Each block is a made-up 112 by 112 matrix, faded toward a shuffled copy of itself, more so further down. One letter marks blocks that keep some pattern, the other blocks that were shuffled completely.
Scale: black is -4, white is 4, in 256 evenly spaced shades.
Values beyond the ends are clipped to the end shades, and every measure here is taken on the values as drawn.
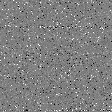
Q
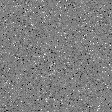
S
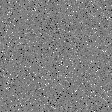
S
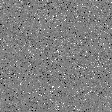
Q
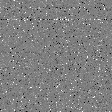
Q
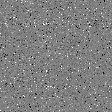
Q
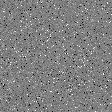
S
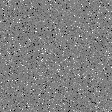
S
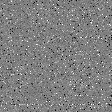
Q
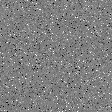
S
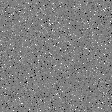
S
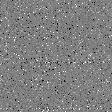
Q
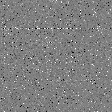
Q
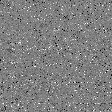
Q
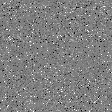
Q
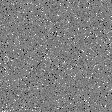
S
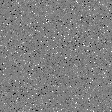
S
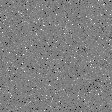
S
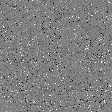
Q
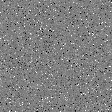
S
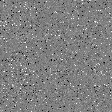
Q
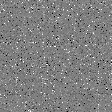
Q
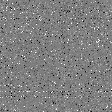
Q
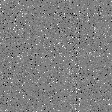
Q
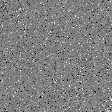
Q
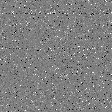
Q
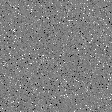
S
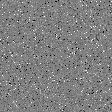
S
